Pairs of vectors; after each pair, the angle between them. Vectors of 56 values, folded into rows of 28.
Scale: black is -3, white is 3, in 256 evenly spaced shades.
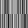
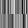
partly aligned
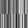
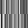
orthogonal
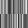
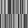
nearly parallel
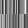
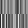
partly opposed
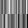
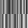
nearly opposite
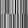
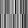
nearly parallel
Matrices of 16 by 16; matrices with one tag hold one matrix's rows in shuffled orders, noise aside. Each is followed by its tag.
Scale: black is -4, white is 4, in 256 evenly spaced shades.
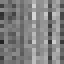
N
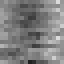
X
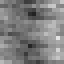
X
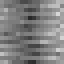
X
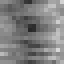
X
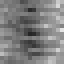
X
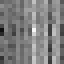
N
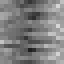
X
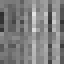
N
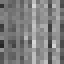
N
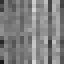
N
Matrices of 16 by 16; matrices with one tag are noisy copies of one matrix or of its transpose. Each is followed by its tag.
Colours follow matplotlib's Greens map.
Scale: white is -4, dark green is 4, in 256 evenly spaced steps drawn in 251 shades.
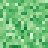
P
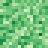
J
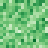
J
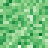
J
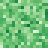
P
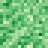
J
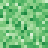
P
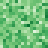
P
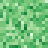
P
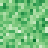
J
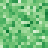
P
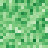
J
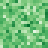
P
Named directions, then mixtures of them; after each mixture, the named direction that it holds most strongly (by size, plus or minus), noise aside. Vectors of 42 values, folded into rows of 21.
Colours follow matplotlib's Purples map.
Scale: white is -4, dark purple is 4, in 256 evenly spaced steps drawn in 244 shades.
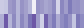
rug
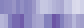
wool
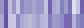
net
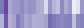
net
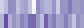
rug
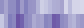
wool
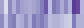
net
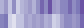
wool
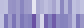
rug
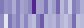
rug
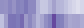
wool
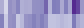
net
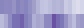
wool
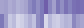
wool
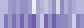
rug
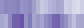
wool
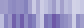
wool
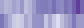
wool
